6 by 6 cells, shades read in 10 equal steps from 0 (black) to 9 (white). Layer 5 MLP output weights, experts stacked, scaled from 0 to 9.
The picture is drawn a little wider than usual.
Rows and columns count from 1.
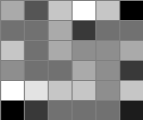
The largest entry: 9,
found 2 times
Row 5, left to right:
9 8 7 7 5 7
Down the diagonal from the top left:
6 4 6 6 5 1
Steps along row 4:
down same up down down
